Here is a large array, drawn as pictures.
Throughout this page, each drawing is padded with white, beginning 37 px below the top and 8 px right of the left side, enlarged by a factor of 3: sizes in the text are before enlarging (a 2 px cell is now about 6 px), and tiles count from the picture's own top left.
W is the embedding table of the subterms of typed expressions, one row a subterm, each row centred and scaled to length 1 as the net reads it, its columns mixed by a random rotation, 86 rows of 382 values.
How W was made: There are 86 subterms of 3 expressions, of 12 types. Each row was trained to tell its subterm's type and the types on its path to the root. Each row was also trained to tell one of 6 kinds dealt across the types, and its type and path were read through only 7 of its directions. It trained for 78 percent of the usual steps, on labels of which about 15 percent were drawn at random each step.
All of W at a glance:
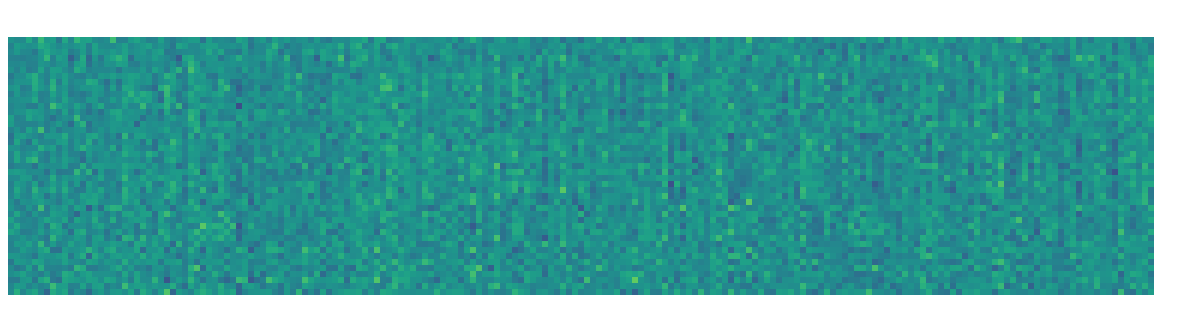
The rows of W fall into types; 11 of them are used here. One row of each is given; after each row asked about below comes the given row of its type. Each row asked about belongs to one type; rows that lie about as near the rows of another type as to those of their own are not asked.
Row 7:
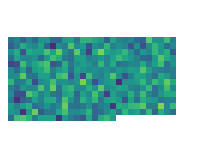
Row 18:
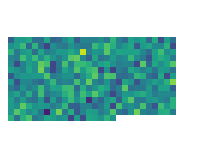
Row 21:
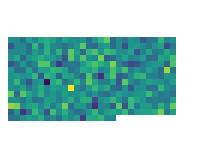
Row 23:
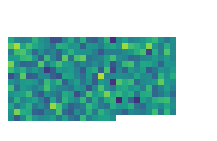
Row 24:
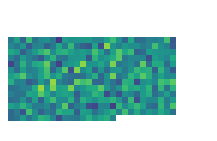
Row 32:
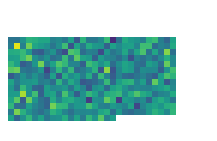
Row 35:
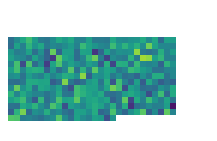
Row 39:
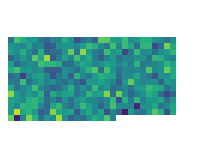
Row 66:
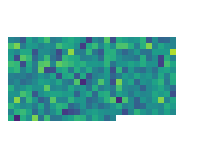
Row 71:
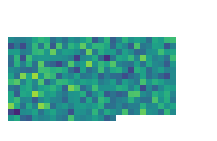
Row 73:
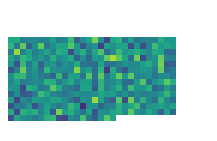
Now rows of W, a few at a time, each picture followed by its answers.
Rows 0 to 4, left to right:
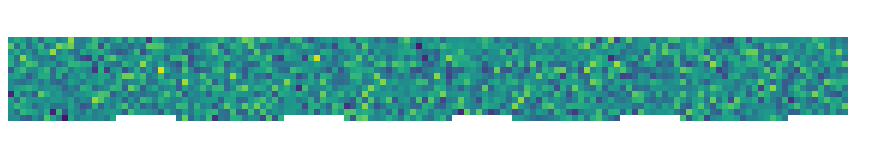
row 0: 73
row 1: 71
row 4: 23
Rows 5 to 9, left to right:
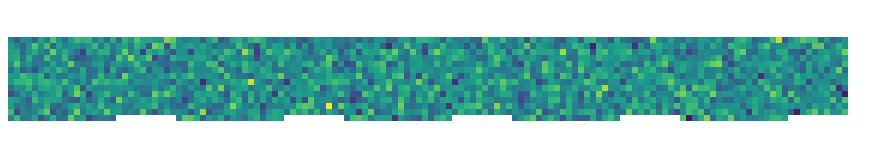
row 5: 71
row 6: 7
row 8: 7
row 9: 66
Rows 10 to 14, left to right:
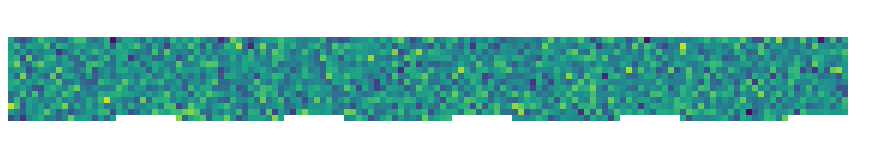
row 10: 71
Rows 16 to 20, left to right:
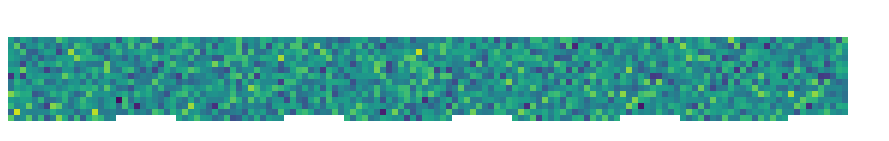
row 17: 18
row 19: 32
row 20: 32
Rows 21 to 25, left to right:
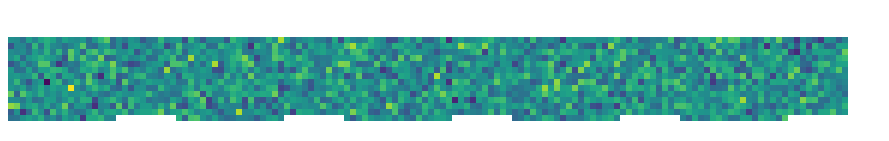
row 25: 21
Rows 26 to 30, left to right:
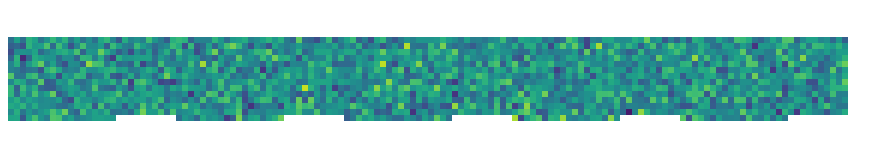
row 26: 35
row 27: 24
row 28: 24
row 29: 18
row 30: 18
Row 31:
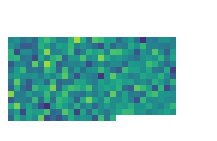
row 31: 24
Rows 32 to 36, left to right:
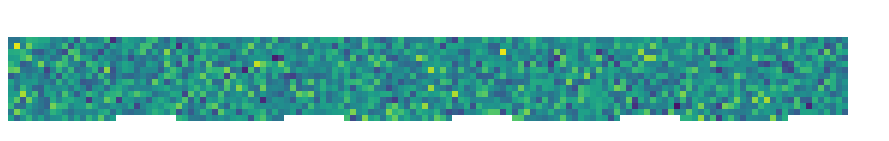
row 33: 35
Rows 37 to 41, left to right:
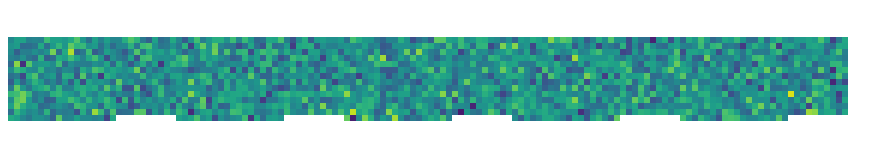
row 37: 66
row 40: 21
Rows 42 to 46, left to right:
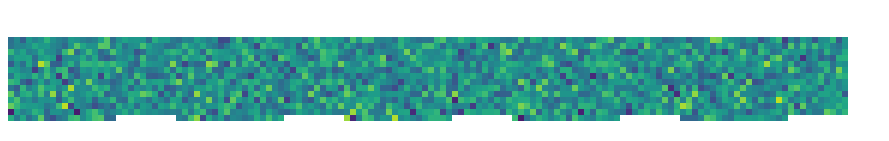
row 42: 66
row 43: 23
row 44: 39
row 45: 66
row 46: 21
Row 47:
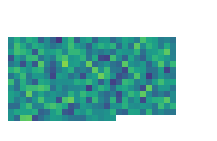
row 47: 23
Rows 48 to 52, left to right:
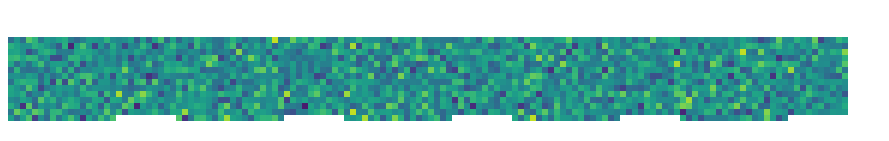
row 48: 32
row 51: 32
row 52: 66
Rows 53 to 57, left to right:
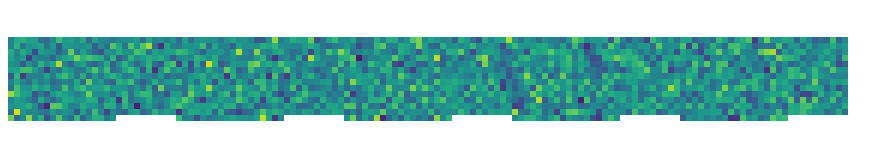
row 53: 39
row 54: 66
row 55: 71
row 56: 7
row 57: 24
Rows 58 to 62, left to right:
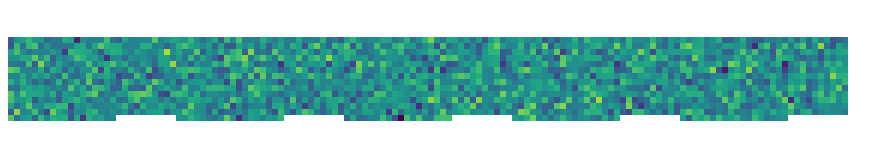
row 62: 18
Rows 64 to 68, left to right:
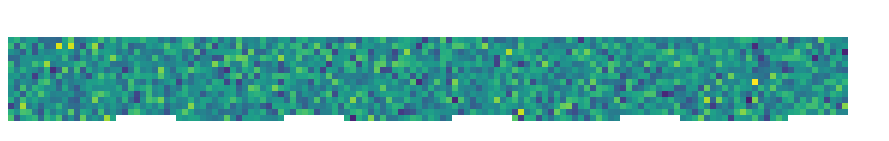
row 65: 18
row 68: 7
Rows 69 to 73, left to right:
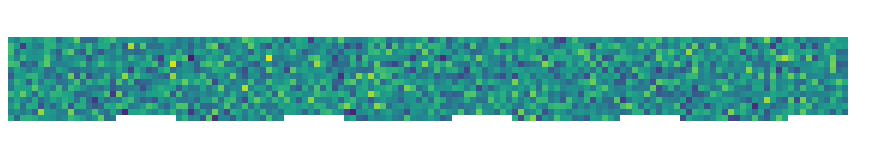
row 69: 66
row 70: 71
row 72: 23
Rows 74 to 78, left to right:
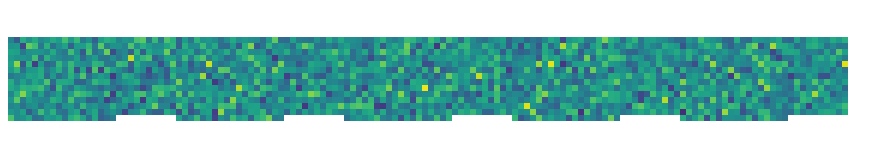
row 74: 35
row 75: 32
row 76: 24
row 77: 24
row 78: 32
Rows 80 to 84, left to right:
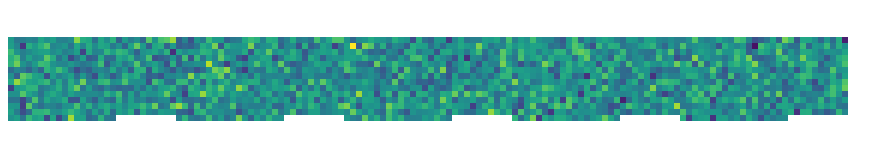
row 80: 71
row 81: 71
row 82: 32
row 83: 23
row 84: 18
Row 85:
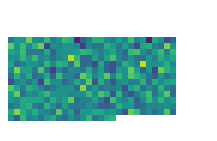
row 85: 18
